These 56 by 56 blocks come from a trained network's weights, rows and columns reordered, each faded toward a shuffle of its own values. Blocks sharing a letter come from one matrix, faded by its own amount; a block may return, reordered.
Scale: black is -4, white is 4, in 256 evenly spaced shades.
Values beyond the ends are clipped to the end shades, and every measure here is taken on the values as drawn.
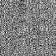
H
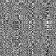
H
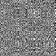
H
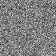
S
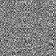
H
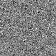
S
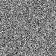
S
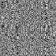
H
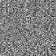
H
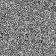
S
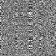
H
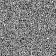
S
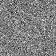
S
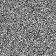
S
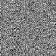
H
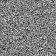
S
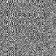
H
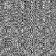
H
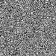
S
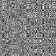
H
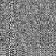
H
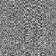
H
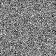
S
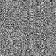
H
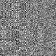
H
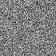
S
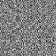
H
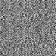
H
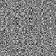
H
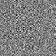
H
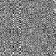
H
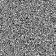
S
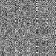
H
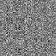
H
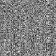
H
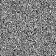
S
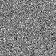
S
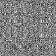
H
